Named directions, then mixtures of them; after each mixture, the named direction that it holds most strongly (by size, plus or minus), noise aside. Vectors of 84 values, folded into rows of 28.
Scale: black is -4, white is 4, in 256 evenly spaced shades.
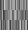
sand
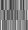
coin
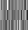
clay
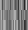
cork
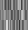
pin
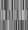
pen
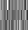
clay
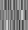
pin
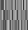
sand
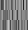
sand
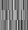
pen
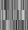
pen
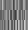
cork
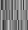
pen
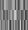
sand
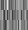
clay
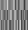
sand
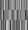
sand
